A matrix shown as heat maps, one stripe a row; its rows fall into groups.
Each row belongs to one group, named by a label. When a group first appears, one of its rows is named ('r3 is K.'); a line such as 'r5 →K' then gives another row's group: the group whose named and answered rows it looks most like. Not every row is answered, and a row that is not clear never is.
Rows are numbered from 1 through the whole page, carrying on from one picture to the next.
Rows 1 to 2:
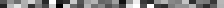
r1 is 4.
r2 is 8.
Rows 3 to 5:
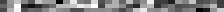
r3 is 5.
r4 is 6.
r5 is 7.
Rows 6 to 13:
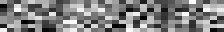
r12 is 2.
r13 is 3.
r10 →5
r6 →5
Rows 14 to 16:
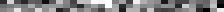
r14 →6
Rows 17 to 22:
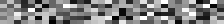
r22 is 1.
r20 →5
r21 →7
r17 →7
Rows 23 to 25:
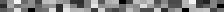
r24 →7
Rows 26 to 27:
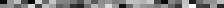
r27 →7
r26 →8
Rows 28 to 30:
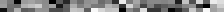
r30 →2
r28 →1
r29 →5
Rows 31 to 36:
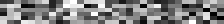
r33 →6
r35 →3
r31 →2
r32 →3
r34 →4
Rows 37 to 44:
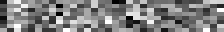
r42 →6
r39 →8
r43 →4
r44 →3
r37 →2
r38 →4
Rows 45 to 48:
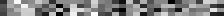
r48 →4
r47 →2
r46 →4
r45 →2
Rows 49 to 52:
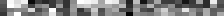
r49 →6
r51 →4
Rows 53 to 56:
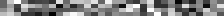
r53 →6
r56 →3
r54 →8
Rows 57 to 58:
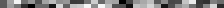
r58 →6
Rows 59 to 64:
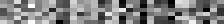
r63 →5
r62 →4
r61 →6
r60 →5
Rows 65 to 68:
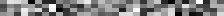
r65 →6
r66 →8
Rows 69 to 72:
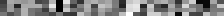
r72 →1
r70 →8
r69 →7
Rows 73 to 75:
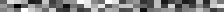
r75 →4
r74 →1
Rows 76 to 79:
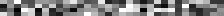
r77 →8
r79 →1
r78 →1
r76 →3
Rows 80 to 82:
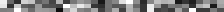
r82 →5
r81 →3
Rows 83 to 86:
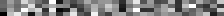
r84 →7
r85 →4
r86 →4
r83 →8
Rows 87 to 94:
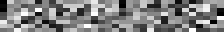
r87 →2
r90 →7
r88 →2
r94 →5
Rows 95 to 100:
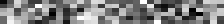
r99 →6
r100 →6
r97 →1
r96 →5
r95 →2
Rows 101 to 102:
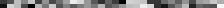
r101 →2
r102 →8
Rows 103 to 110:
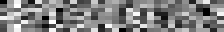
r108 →8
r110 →4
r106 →8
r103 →4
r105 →5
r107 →3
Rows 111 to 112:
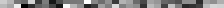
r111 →1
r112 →3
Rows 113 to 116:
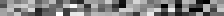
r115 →1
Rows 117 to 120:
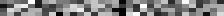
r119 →2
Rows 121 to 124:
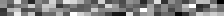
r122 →5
